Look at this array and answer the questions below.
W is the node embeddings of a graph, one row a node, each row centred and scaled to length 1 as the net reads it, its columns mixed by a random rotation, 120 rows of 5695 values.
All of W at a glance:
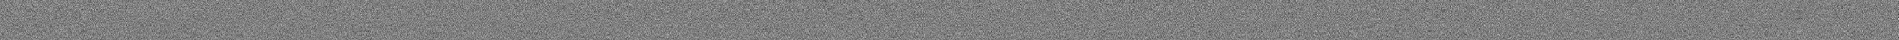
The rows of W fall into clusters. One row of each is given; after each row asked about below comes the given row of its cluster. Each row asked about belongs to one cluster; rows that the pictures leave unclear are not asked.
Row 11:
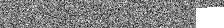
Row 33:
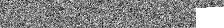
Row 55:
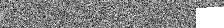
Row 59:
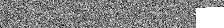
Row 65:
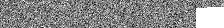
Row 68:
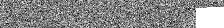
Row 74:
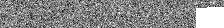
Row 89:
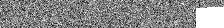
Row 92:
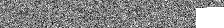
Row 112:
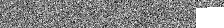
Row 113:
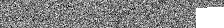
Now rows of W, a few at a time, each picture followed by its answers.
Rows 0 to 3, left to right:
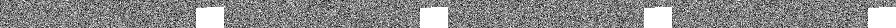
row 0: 65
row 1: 65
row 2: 74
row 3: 65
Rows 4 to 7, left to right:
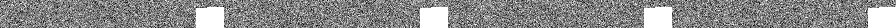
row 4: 92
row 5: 55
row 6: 11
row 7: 89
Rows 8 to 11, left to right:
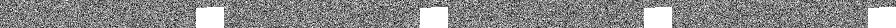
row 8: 65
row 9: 68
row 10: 113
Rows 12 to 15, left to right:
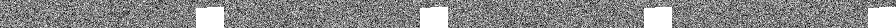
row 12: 113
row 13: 55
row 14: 55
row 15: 11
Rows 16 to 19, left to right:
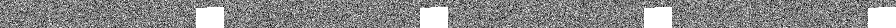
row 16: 92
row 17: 55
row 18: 74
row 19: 65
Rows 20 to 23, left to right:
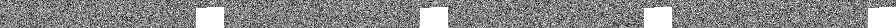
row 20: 74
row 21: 74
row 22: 33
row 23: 11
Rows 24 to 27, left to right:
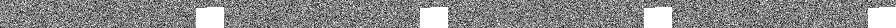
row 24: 92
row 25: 74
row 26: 92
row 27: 89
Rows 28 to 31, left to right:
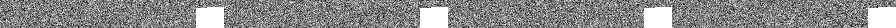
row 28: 89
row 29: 68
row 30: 89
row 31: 33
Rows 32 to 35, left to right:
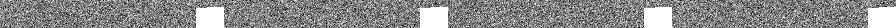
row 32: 55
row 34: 112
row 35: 33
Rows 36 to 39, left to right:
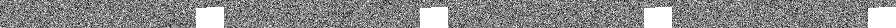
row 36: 33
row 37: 113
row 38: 11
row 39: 65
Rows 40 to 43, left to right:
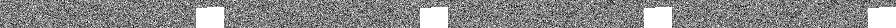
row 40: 11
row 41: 55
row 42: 113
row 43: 113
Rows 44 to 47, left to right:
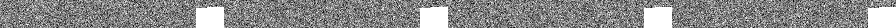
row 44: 11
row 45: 33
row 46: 59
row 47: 112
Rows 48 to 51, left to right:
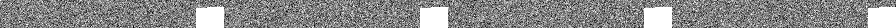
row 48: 11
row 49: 74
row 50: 112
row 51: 92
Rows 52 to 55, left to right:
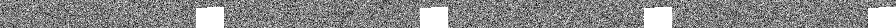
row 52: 11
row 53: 113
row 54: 33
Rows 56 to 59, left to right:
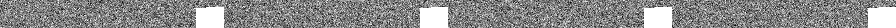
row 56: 33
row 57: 59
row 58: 33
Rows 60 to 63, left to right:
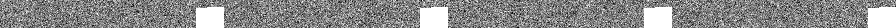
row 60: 55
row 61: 112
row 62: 113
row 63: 92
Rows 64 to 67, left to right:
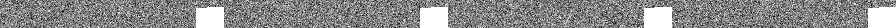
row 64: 74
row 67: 89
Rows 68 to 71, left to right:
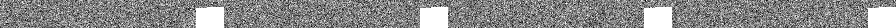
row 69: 11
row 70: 112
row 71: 92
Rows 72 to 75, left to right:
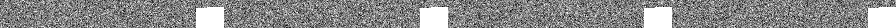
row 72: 65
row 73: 59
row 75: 74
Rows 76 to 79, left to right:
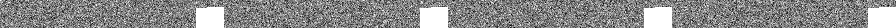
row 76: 74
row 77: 59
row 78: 59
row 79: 11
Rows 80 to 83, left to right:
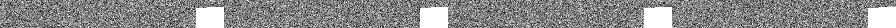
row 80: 68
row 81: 65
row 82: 68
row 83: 33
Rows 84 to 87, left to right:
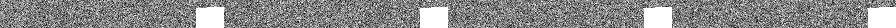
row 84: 55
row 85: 112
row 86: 59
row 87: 59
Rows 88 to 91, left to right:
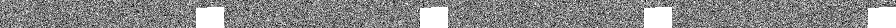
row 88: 55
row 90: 112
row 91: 68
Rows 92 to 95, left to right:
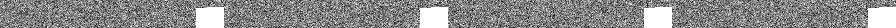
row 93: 68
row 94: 89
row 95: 68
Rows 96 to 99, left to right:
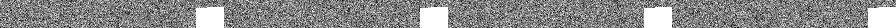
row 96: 113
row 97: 65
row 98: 74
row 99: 59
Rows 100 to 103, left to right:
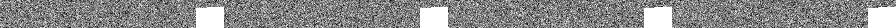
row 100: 113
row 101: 74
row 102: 33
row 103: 33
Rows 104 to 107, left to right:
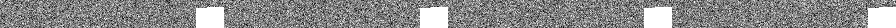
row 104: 74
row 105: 33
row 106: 92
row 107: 68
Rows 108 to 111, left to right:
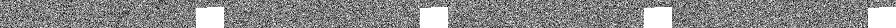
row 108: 113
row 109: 92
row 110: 68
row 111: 112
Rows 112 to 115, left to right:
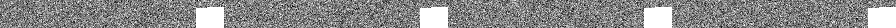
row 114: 65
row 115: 59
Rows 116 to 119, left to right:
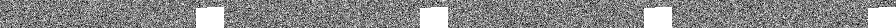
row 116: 89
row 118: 55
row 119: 33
